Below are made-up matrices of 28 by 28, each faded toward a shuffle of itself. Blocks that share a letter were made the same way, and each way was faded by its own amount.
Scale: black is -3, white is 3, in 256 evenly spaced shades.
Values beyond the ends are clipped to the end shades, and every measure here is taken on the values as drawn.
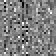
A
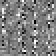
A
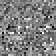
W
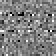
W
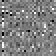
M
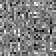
A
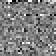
W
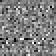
W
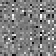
M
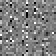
A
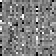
A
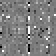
M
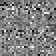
W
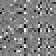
M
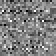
W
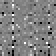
M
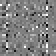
M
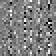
A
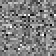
W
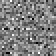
W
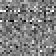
W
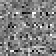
W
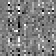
A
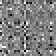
M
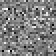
W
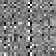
M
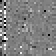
A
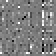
M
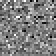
W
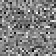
W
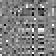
M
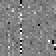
A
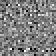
W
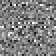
W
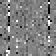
A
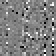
A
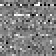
W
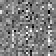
A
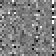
A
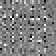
M
